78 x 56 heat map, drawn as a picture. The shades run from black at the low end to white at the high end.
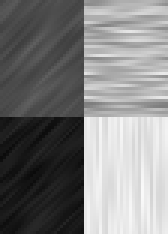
The table splits into 2 rows of 2 panels. Panel 1,1: low, slanting up to the right, faint in contrast. Panel 1,2: high, streaked across. Panel 2,1: very low, slanting up to the right, faint in contrast. Panel 2,2: very high, streaked downward, faint in contrast.
